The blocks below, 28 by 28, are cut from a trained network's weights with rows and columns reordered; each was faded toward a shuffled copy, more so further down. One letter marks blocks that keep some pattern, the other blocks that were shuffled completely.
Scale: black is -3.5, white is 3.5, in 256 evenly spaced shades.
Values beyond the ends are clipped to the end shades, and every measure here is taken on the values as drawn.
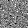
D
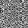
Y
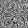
Y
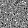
D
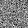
D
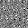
Y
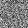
D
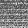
Y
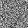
Y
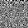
Y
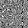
Y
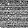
Y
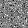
D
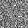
Y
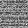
Y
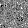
D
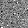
Y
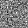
Y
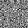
Y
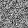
D
